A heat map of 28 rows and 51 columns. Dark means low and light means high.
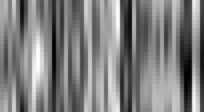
Streaks run downward. The middle right is the ninth with the lowest average. Overall the values sit about 50% of the way up the scale. The values follow a bell shape. There is no overall slope.
